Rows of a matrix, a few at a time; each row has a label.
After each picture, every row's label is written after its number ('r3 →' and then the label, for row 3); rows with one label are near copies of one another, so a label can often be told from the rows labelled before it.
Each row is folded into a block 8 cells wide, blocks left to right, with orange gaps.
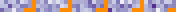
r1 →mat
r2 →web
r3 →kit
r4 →web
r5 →mat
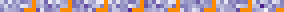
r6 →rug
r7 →web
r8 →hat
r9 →rug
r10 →hat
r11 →kit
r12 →rug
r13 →mat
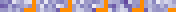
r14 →hat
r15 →rug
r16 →rug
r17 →kit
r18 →web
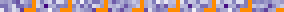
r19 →kit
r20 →mat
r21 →rug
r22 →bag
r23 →web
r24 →mat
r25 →mat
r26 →bag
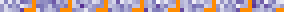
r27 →rug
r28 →kit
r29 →mat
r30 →web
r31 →web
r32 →web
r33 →rug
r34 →hat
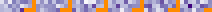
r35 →rug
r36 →rug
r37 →web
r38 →mat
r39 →kit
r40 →mat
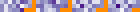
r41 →rug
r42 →kit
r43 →mat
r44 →mat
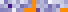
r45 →mat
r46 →web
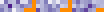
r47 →mat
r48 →web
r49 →bag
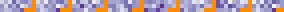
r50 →rug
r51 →rug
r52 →mat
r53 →kit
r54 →bag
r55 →web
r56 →hat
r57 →rug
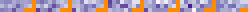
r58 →bag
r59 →bag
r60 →web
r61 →hat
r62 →web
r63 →mat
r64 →hat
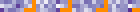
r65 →bag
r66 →rug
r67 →kit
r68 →rug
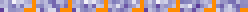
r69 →web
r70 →kit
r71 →web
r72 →bag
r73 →web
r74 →bag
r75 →kit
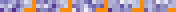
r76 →bag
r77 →bag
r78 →kit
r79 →web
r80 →web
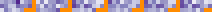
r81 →kit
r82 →rug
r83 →hat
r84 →hat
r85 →hat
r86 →hat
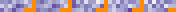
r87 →bag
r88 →bag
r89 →hat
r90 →rug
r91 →rug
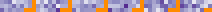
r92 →web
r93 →rug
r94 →web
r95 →bag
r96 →kit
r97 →hat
